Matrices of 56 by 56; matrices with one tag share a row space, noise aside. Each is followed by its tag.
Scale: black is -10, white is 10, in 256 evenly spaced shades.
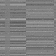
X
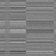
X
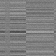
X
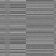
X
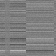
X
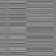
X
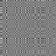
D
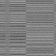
X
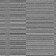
X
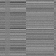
X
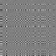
D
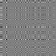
D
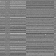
X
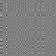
D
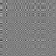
D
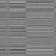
X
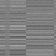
X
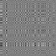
D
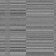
X
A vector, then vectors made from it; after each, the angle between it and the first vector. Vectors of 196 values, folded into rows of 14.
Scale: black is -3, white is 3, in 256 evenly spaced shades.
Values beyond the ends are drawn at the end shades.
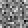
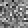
partly aligned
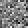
orthogonal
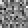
partly aligned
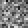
orthogonal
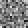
nearly parallel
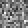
nearly opposite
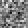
orthogonal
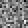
nearly opposite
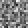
partly aligned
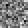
partly aligned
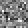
partly aligned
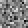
nearly parallel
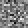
orthogonal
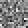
partly aligned
